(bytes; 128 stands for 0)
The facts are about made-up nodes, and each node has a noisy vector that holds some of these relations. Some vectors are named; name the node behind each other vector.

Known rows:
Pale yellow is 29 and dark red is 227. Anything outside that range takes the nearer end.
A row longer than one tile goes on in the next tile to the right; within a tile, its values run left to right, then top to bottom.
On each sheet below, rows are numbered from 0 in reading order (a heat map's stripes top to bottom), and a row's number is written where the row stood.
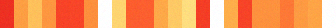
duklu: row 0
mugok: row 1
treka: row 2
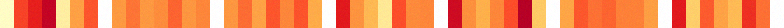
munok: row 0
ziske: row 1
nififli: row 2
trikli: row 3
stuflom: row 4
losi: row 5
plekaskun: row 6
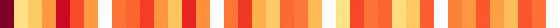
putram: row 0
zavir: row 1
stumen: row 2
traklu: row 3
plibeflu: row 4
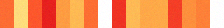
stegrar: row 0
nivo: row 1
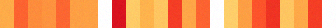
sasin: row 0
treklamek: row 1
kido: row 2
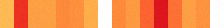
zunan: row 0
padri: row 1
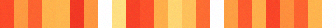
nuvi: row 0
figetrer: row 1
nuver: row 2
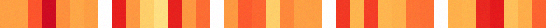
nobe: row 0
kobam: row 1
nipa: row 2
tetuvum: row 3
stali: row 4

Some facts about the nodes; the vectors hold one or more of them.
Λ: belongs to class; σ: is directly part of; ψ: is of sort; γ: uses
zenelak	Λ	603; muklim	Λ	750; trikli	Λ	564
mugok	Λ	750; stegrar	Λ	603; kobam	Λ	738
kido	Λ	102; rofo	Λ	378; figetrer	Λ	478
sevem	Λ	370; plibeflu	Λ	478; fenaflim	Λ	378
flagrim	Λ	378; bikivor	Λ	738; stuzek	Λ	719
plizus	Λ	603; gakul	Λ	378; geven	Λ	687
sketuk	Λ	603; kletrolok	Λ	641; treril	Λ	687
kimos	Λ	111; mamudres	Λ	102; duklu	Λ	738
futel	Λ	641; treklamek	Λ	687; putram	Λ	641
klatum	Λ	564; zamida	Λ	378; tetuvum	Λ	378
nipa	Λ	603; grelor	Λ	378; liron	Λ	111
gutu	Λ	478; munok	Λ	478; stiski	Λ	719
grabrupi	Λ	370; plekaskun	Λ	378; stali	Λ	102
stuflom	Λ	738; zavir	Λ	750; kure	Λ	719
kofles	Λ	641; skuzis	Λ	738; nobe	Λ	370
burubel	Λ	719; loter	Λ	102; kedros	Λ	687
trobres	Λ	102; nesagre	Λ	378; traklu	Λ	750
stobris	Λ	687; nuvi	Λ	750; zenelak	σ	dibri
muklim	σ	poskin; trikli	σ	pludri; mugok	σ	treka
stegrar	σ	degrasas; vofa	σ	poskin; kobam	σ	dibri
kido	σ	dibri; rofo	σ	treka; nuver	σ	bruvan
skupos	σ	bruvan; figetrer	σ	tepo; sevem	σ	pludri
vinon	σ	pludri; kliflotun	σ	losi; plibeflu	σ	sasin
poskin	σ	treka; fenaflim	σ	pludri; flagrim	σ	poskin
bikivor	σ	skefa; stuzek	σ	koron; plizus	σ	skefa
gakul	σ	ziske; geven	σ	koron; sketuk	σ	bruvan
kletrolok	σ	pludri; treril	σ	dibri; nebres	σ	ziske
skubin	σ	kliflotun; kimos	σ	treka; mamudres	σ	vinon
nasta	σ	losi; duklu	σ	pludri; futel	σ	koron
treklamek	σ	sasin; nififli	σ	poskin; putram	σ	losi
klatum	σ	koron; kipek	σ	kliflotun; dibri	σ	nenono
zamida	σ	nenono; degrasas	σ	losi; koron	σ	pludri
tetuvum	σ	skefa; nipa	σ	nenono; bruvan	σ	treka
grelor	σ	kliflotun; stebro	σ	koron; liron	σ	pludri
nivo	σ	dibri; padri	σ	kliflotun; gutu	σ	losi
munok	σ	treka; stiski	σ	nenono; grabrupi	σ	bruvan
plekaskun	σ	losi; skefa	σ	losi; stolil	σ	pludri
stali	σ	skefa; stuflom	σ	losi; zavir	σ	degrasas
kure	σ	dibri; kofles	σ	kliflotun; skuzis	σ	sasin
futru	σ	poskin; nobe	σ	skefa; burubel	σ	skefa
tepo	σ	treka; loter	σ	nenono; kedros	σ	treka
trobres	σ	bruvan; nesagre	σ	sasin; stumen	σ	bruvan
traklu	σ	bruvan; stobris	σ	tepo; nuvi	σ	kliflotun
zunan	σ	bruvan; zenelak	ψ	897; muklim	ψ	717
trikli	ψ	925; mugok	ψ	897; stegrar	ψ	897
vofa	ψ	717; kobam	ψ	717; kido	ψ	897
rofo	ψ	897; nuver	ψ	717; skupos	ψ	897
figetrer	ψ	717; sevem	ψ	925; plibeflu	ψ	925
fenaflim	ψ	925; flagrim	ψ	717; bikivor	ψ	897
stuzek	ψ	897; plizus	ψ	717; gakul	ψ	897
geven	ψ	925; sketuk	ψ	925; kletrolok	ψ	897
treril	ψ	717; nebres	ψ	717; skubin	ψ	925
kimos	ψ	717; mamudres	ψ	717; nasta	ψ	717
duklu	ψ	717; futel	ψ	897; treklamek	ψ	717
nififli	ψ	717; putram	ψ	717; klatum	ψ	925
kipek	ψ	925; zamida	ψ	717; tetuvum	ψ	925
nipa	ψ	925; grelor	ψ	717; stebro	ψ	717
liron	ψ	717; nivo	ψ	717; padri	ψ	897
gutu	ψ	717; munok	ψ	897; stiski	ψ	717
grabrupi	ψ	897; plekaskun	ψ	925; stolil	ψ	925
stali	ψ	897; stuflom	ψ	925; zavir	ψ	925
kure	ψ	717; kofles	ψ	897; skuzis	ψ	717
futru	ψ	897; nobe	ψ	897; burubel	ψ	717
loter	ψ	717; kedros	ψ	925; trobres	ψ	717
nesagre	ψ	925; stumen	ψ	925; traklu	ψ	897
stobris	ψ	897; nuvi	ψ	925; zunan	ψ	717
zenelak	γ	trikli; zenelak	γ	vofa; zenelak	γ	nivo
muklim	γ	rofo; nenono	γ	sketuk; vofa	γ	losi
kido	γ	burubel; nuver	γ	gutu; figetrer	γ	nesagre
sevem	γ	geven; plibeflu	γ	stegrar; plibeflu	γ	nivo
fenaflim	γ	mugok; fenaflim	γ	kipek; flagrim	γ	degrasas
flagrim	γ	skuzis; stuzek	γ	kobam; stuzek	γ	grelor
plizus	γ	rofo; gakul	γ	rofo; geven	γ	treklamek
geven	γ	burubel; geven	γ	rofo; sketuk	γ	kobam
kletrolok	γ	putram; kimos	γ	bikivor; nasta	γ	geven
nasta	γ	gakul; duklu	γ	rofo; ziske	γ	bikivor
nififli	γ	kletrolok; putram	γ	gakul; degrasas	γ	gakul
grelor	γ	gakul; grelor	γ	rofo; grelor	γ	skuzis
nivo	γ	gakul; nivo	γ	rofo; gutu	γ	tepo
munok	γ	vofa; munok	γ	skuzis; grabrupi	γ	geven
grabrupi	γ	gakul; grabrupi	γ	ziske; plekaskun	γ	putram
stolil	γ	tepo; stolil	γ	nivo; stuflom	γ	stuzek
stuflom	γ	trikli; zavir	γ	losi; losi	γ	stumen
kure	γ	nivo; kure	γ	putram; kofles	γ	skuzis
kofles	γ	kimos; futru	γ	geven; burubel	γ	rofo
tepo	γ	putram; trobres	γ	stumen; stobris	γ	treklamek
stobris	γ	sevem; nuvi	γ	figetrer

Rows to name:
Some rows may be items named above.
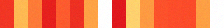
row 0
nasta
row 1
degrasas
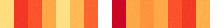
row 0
figetrer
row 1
skubin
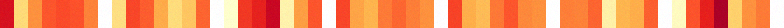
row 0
degrasas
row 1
figetrer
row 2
munok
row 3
tepo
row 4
tepo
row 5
nesagre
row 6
zenelak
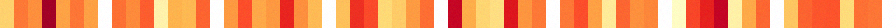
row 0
grabrupi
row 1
nesagre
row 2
liron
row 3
fenaflim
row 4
skuzis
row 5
klatum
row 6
munok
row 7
flagrim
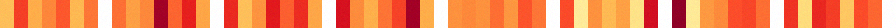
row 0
futel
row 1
kofles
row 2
nasta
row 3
stuflom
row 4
kure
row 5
rofo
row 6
burubel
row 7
grelor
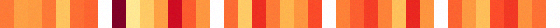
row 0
muklim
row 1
putram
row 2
gutu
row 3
zavir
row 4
kletrolok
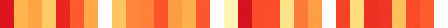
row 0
sevem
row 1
stuzek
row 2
trobres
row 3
grelor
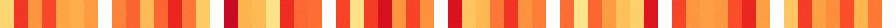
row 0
skupos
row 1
kimos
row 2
geven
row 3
plizus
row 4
bikivor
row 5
gakul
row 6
stolil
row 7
futel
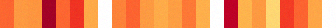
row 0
kofles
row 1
sketuk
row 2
kipek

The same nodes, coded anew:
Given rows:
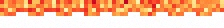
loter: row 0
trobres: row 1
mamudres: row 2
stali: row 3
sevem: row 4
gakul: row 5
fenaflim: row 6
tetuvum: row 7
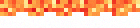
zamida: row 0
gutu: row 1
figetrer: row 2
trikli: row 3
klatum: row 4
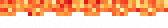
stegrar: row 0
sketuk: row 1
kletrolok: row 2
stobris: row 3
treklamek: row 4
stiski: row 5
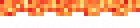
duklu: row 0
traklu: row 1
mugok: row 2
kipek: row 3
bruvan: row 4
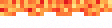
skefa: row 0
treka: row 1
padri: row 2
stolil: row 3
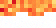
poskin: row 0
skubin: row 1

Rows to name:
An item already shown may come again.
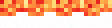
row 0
trobres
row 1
futel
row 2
trobres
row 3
stolil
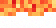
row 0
degrasas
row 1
plekaskun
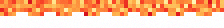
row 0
skupos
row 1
kido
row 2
nipa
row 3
sketuk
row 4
kure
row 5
plizus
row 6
burubel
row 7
degrasas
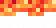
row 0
grabrupi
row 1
munok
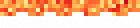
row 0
liron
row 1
rofo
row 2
zenelak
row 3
kipek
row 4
tepo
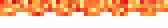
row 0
geven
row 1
duklu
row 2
muklim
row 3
kipek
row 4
stuzek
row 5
kofles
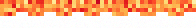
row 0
nivo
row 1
zenelak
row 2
kimos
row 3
ziske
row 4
putram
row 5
stegrar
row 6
grelor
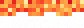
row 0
figetrer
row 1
kofles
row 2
nasta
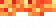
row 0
flagrim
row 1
kido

